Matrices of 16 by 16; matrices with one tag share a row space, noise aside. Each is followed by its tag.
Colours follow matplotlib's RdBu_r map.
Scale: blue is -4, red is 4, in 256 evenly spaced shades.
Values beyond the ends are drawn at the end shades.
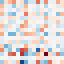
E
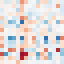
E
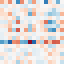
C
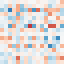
C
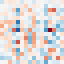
C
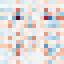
C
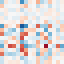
E
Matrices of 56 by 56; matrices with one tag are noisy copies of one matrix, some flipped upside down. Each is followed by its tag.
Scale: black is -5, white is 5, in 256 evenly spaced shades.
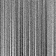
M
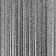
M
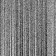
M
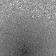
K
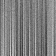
M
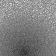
K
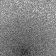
K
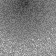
K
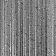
M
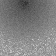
K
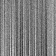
M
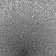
K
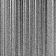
M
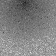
K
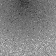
K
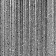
M
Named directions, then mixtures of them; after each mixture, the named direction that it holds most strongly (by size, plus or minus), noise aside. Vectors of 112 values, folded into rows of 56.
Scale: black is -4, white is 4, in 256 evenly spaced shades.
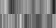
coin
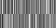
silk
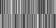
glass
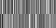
silk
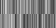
glass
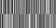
silk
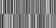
silk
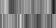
coin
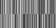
glass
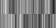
coin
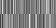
silk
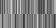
glass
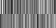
glass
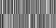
silk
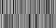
silk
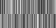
glass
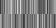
glass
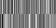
silk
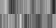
coin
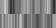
coin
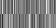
silk
